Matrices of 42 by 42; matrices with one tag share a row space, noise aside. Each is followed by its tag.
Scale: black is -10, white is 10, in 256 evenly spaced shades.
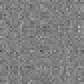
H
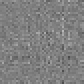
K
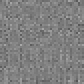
H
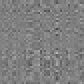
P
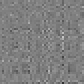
K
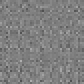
H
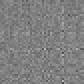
K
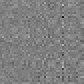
K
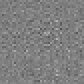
P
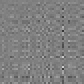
K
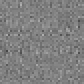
H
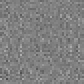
H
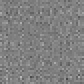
H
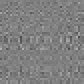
H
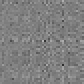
K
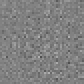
P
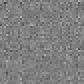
H
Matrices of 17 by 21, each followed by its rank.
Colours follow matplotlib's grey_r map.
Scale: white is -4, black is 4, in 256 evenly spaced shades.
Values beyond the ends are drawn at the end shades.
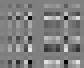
one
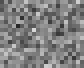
full rank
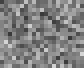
full rank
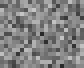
full rank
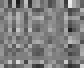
two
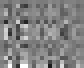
two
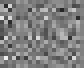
three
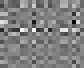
two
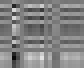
one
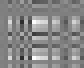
one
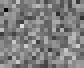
full rank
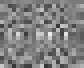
three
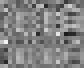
three
